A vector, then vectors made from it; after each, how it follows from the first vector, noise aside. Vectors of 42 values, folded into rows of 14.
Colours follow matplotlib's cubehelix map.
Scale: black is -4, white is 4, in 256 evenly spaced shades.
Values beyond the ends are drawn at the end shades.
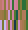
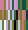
scaled up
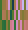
reversed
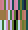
scaled up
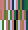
scaled up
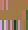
partly zeroed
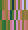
reversed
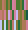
sign-scrambled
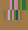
partly zeroed
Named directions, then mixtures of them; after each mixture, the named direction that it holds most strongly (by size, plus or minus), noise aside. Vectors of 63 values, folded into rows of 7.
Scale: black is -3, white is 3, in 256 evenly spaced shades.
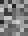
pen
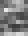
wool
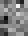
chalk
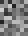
pen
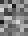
pen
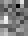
chalk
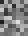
pen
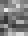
wool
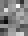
chalk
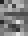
wool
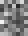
pen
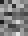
pen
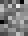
chalk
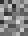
pen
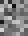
pen
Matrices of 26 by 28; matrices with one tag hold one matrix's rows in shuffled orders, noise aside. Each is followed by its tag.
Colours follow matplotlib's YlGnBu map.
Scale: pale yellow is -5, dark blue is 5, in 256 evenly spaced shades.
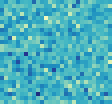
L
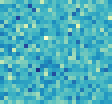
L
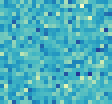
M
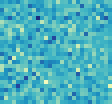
L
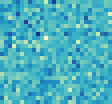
L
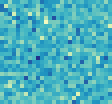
L
